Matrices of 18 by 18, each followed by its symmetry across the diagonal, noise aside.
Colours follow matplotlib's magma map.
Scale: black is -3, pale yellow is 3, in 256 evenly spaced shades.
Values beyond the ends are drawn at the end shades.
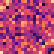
symmetric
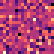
antisymmetric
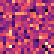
antisymmetric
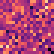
symmetric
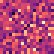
symmetric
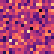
antisymmetric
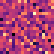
antisymmetric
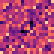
symmetric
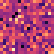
symmetric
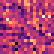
antisymmetric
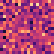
antisymmetric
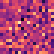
antisymmetric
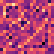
symmetric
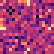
symmetric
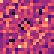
symmetric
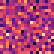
antisymmetric
